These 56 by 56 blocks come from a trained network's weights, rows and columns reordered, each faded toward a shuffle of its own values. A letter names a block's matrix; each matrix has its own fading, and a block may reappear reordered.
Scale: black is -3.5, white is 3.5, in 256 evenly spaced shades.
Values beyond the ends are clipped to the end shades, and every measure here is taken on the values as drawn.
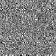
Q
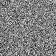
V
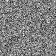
V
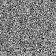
V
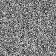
V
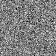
V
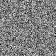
V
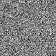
Q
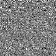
Q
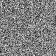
V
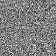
Q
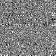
Q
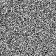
V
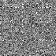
Q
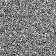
V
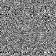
Q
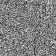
V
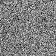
V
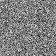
V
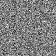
V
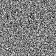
V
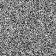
V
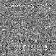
Q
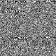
Q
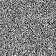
V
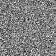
V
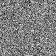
V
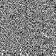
Q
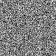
V
